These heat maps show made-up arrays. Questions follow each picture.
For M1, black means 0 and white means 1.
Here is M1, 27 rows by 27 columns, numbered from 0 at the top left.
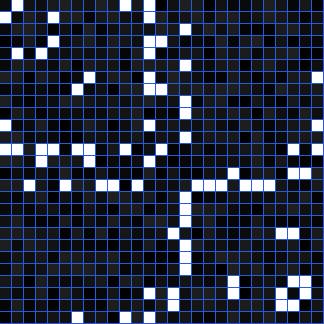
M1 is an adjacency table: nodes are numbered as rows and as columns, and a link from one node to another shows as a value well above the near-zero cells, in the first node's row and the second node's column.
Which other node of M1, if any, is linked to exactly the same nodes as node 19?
node 25
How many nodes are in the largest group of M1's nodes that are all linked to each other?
3
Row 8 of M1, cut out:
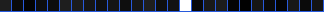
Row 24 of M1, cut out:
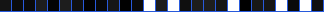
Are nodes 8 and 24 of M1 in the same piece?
no
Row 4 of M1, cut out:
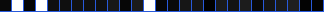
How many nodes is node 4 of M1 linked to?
3
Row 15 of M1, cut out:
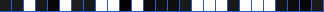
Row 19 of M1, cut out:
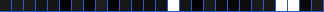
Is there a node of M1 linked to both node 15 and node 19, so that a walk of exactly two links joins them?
no
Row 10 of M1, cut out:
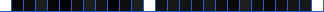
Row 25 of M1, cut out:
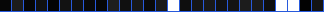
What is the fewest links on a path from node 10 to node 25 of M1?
3
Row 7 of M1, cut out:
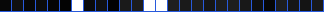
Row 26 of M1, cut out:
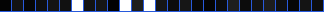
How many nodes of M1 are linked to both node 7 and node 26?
2
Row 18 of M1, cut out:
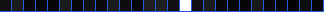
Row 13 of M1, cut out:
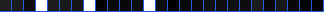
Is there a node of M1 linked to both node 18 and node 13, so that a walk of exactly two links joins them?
no
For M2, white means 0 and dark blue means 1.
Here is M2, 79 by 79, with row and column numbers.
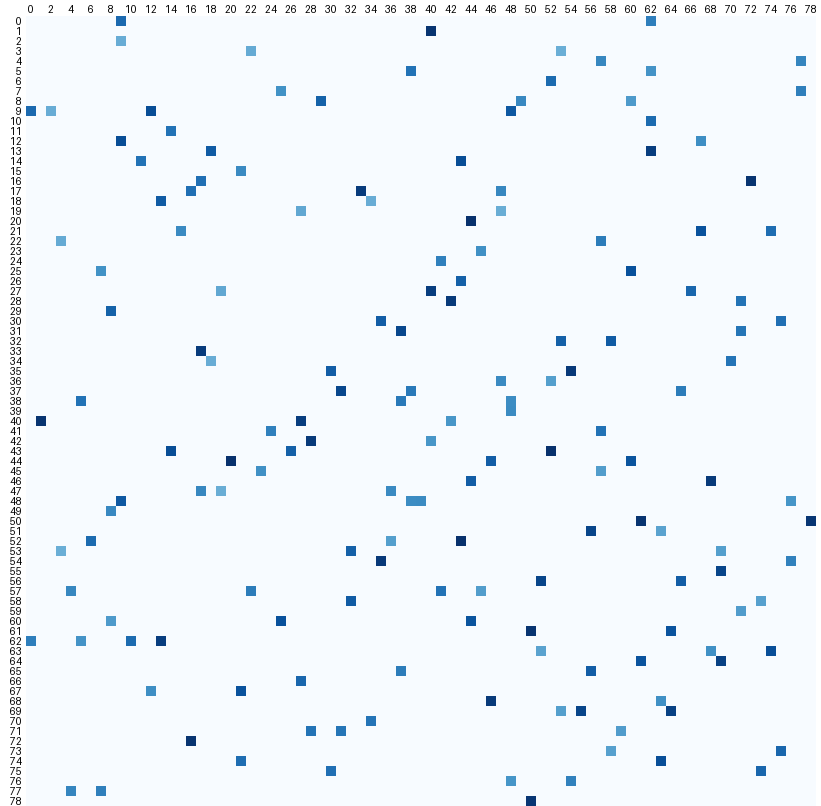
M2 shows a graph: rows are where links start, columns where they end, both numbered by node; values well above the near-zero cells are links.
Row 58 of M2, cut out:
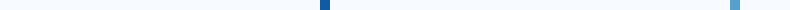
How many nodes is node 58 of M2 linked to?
2
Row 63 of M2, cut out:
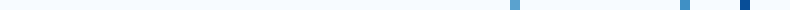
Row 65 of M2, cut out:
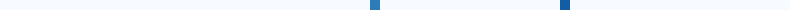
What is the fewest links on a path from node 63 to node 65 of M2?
3
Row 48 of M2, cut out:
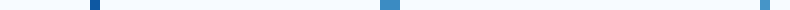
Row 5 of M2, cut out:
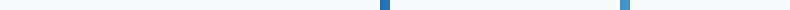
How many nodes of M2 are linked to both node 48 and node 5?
1
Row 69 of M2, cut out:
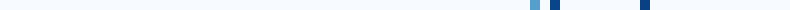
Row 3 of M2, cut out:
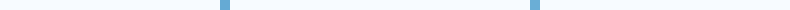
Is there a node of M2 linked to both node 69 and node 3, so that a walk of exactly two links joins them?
yes
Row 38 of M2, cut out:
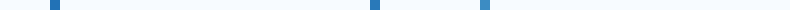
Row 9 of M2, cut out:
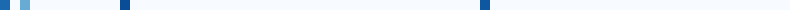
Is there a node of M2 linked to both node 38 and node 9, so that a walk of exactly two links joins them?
yes
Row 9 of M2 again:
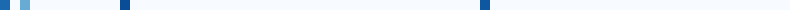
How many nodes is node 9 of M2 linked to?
4
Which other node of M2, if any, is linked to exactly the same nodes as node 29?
node 49
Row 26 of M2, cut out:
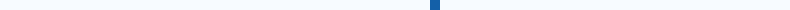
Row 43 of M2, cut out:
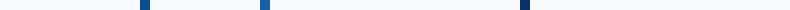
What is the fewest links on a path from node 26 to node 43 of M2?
1
